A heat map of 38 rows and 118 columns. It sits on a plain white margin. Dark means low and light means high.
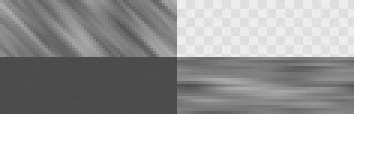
It is made of 2 by 2 panels. Panel 1,1: middling, slanting down to the right. Panel 1,2: very high, checkered, faint in contrast. Panel 2,1: low, flat. Panel 2,2: middling, streaked across.
